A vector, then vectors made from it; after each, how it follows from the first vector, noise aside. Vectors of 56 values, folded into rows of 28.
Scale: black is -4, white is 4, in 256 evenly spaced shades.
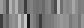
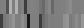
partly zeroed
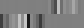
partly zeroed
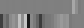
partly zeroed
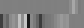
partly zeroed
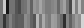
wrapped around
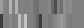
partly zeroed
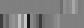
partly zeroed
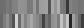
wrapped around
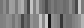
wrapped around
